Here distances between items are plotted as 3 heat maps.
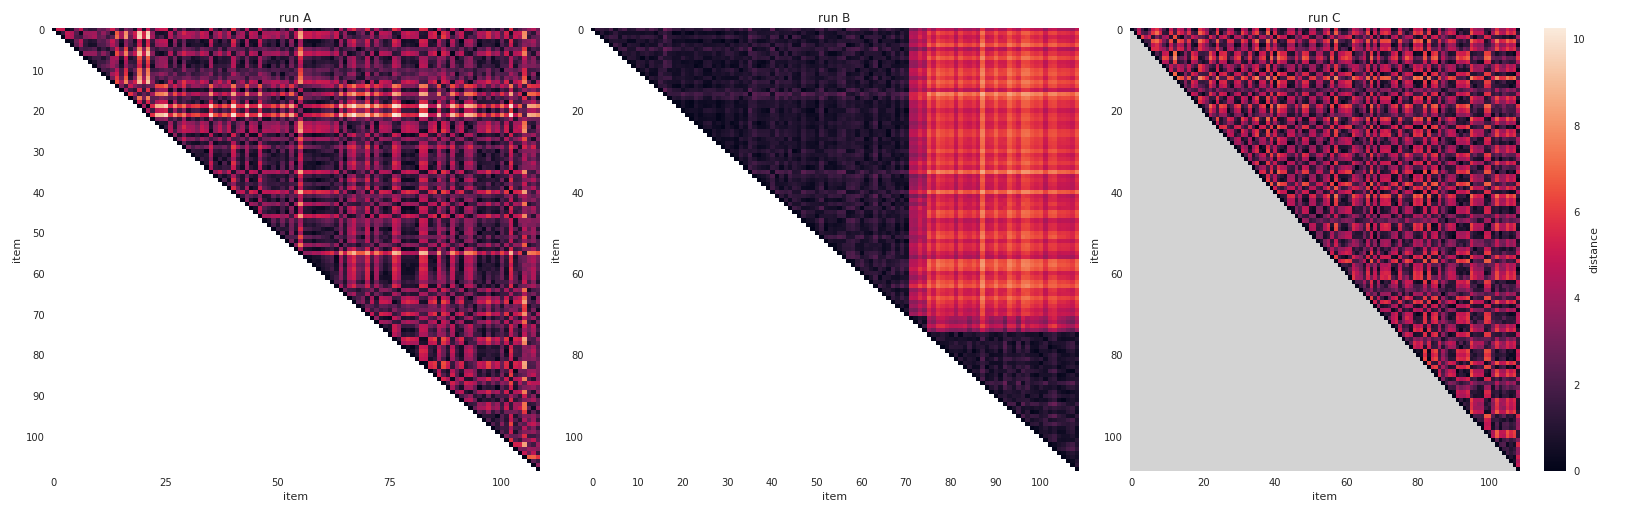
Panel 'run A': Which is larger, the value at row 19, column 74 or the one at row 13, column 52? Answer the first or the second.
the first
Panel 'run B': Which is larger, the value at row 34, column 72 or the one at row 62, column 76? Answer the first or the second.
the second
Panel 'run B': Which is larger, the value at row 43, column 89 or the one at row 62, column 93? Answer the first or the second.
the second
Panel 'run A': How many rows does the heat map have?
109
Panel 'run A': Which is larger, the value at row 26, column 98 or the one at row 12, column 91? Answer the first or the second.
the second
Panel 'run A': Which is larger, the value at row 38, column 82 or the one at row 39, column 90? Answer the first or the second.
the first
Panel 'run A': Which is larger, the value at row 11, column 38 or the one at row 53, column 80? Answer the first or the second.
the second
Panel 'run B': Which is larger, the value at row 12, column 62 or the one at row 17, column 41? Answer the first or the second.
the second
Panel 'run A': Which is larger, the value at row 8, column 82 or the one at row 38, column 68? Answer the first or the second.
the first
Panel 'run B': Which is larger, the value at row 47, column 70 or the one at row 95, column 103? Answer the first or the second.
the second
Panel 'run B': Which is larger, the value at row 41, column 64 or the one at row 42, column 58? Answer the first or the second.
the second
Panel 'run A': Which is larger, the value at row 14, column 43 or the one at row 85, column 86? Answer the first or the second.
the first
